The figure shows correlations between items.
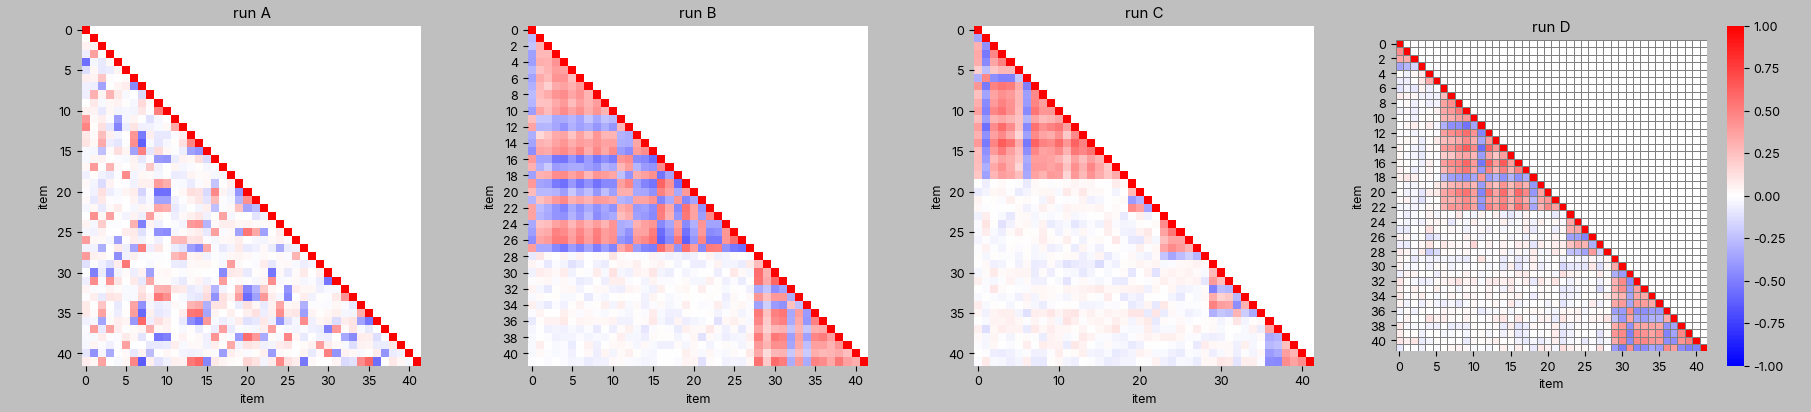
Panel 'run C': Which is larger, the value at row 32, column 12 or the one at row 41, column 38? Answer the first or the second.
the second
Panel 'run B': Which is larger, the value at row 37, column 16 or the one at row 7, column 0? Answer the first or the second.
the first
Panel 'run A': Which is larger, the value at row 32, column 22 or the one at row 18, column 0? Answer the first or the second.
the first
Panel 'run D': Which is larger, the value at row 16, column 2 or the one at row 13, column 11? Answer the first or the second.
the first
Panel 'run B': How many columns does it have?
42
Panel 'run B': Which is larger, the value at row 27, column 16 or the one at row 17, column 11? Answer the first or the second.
the first
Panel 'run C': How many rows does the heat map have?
42
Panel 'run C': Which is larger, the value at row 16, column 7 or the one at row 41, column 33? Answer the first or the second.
the first
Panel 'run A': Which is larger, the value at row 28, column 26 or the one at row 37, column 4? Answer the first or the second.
the first
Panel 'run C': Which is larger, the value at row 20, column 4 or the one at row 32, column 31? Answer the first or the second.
the first
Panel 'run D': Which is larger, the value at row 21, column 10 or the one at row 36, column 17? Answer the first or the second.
the first
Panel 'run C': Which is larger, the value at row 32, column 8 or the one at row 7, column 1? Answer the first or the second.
the first
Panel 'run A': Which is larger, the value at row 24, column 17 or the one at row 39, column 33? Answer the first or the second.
the first
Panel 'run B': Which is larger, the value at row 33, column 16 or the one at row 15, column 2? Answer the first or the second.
the second
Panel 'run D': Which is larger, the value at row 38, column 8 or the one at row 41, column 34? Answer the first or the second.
the first
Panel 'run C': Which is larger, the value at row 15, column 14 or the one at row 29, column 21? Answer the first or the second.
the first
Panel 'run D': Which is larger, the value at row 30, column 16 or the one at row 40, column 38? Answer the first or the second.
the second
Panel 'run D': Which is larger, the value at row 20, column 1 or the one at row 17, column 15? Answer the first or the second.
the second
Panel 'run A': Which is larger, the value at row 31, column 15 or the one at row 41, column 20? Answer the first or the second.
the second
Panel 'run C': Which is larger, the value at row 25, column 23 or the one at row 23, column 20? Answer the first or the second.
the first
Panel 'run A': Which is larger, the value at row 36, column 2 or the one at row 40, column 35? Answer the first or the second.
the second
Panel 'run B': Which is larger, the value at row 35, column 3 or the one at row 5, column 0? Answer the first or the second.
the first
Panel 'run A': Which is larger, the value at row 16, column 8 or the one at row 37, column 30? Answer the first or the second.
the first
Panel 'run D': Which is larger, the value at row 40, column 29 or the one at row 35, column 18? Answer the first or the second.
the first
